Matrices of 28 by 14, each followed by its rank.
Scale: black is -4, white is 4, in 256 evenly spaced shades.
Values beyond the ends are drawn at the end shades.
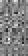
three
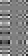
one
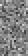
full rank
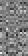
three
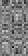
three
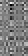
two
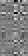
two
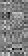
three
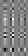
one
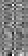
two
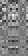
two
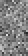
full rank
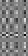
one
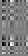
one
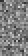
full rank
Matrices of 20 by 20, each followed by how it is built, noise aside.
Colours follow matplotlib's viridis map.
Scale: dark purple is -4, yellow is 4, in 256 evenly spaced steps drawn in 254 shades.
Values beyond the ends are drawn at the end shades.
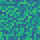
noise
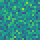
noise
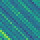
Toeplitz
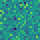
noise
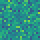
noise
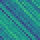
Toeplitz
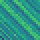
Toeplitz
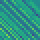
Toeplitz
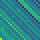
Toeplitz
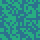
noise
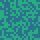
noise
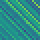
Toeplitz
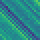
Toeplitz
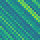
Toeplitz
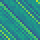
Toeplitz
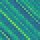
Toeplitz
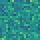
noise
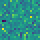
noise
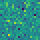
noise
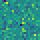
noise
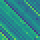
Toeplitz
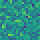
noise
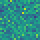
noise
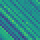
Toeplitz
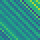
Toeplitz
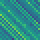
Toeplitz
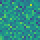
noise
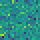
noise
